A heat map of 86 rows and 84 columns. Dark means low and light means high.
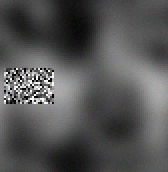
The middle left is the roughest part. There are no regular stripes. An odd patch, rougher than its surroundings, sits in the middle left. The ninth with the lowest average is the top middle. There is no overall slope.
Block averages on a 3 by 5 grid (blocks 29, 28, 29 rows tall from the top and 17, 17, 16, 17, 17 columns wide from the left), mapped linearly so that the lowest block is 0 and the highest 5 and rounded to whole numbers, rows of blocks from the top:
11032 / 45335 / 22113
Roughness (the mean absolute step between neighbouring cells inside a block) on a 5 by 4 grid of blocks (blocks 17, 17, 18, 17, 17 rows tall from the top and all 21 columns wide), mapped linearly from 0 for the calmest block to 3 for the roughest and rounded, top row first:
0000 | 0000 | 3100 | 0000 | 0000
